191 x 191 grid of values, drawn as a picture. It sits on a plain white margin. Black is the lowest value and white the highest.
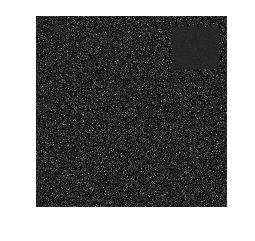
Grain: fine. Odd patch: calmer, in the top right. Mirror symmetry: none. Stripes: none. Histogram: skewed, a long tail of high values. Slope: none. Calmest part: top right.
